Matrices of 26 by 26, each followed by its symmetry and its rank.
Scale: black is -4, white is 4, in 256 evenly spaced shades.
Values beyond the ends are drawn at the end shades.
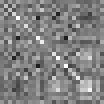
symmetric, rank five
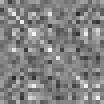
symmetric, rank five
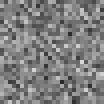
antisymmetric, full rank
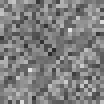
symmetric, full rank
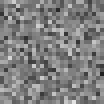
antisymmetric, full rank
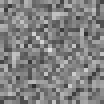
symmetric, full rank
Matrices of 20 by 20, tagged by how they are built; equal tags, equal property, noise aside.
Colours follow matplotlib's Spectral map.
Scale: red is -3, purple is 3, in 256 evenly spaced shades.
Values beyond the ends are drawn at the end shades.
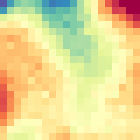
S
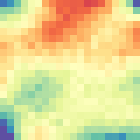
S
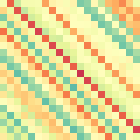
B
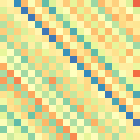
B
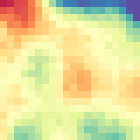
S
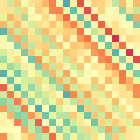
B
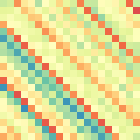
B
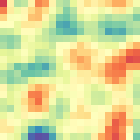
S
